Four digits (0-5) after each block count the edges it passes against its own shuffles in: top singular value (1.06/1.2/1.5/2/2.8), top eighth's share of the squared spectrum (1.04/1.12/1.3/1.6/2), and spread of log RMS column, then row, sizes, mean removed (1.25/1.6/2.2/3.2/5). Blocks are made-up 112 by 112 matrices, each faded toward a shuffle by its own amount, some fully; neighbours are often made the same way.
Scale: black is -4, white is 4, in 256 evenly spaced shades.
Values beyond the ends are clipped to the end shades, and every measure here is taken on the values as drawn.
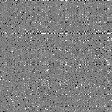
5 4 2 2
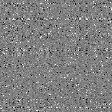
4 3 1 2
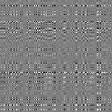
5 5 4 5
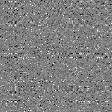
4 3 1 2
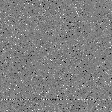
3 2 0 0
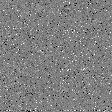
3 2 0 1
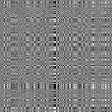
5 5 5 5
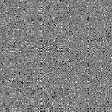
5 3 2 2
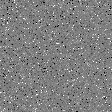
0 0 0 0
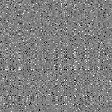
5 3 2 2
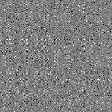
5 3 2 2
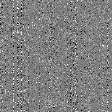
2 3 4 0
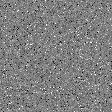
0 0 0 0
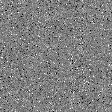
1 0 1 0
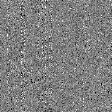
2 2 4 0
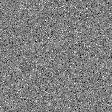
0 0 1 0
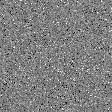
0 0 0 0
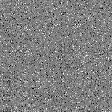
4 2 0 1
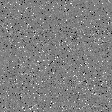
3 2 0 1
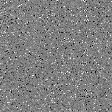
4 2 0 1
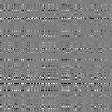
5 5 3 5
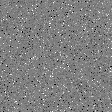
0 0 0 0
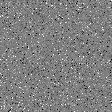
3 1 0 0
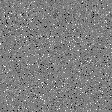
2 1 0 1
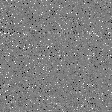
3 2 0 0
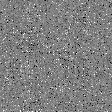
3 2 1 0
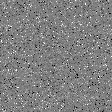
0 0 0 0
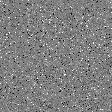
2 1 0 0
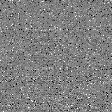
4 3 1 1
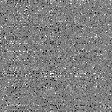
4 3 2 2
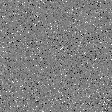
2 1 0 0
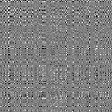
5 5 4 4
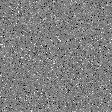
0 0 0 0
